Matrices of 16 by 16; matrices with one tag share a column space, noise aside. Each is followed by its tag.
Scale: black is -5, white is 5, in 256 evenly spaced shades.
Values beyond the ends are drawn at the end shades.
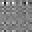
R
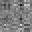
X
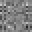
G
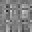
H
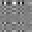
R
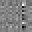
G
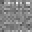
R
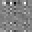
R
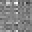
R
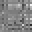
X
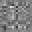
G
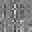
H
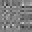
G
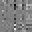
X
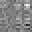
X
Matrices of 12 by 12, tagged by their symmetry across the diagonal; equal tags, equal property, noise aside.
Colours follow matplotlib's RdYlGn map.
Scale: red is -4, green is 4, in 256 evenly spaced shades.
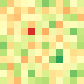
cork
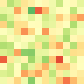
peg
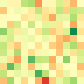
peg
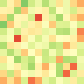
cork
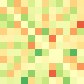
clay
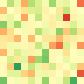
clay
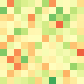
clay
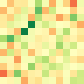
cork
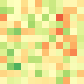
peg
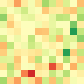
clay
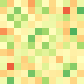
cork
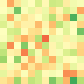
peg
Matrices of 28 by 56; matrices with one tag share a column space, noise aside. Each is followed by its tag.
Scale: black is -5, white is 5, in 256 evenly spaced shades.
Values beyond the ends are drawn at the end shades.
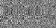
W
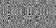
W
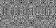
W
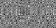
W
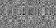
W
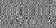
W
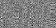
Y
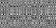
W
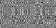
W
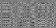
Y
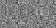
W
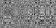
W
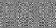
Y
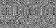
W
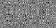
W
